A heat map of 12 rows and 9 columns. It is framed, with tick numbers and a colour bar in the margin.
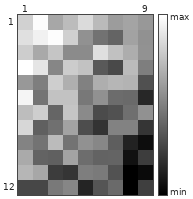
The field climbs toward the top left. The top left is the ninth with the highest average. There are no regular stripes. The ninth with the lowest average is the bottom right.
